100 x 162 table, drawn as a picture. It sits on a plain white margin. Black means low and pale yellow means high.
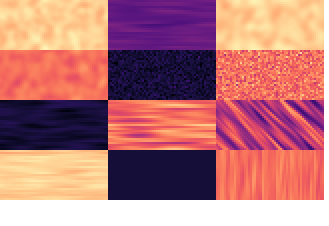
It is made of 4 by 3 panels. Panel 1,1: very high, blotchy, faint in contrast. Panel 1,2: low, streaked across, faint in contrast. Panel 1,3: very high, blotchy, faint in contrast. Panel 2,1: high, blotchy, faint in contrast. Panel 2,2: very low, fine-grained, faint in contrast. Panel 2,3: high, fine-grained. Panel 3,1: very low, streaked across, faint in contrast. Panel 3,2: high, streaked across. Panel 3,3: middling, slanting down to the right, strong in contrast. Panel 4,1: very high, streaked across, faint in contrast. Panel 4,2: very low, flat. Panel 4,3: high, streaked downward, faint in contrast.
